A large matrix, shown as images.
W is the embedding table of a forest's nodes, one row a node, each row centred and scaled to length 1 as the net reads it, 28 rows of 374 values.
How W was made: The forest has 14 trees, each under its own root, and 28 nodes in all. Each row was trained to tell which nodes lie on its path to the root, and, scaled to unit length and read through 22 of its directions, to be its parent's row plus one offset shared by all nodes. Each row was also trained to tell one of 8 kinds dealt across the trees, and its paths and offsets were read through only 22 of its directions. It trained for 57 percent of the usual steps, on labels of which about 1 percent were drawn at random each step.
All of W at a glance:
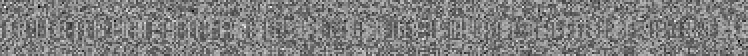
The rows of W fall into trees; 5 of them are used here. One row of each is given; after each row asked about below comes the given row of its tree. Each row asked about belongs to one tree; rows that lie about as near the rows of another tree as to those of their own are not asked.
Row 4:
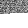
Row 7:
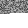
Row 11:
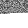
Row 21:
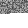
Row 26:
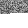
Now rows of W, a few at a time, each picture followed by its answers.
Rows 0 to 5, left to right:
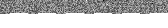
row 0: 7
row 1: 26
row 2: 21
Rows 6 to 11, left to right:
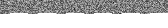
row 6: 26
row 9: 21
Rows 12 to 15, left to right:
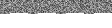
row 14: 11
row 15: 21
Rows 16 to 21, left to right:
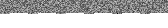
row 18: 11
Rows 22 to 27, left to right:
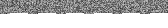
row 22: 11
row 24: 26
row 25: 4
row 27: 4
